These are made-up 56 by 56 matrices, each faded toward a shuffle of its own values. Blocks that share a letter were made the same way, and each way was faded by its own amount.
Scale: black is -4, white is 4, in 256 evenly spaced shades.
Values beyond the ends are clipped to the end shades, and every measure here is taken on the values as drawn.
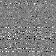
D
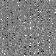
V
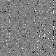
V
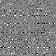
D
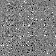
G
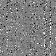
V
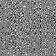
V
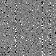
V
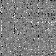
V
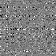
D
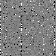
V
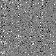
G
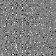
V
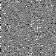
V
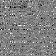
D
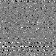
D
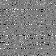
D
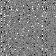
V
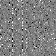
V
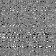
D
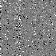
V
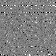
D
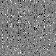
V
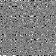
D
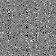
G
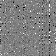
V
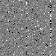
V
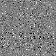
G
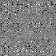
D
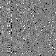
V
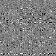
D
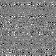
D
